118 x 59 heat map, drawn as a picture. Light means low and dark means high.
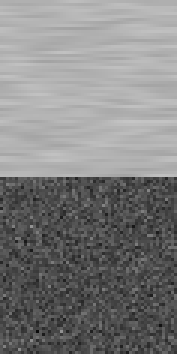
The table splits into 2 rows of 1 panel. Panel 1,1: low, streaked across, faint in contrast. Panel 2,1: high, fine-grained.
